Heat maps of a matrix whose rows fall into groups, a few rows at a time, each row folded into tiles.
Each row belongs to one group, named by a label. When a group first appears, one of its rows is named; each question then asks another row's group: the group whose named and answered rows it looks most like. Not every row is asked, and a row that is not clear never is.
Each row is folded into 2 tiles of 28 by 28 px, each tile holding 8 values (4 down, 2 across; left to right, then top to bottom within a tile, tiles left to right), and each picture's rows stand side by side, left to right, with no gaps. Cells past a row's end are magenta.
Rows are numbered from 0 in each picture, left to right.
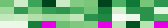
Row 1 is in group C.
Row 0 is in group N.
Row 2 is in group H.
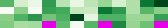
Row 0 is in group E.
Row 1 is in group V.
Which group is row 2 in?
C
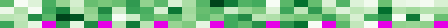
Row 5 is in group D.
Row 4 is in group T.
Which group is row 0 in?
E
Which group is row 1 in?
V
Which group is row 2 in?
H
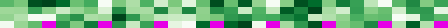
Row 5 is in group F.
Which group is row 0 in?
N
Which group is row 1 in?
T
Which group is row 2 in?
V
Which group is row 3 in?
N
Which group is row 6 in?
T
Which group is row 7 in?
H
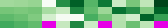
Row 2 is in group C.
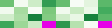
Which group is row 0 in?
E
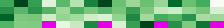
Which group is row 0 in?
F
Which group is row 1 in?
N
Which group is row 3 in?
T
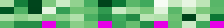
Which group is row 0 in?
F
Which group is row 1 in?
C
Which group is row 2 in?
T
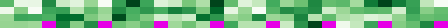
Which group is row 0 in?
E
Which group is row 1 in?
V
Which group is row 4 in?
E
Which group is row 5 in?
F
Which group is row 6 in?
N
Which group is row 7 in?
T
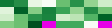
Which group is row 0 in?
T
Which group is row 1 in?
D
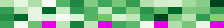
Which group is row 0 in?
V
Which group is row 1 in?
H
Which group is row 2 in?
D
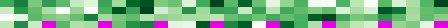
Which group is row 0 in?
H
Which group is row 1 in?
E
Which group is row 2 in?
F
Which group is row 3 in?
N
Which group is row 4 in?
D
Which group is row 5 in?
D
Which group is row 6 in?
E
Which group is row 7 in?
C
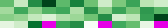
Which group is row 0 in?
N
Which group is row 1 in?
D
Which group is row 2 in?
D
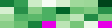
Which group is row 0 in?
T
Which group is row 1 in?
C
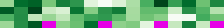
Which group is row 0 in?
F
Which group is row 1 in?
T
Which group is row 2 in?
C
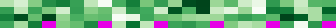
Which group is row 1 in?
T
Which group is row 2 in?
H
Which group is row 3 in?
F
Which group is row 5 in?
V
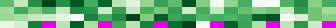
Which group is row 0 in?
N
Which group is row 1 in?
H
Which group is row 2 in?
V
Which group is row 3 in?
D
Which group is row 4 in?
D
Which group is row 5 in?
H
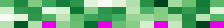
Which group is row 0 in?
H
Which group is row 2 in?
C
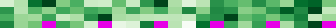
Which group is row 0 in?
C
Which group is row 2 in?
N
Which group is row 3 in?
N
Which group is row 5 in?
F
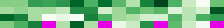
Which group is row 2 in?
N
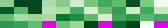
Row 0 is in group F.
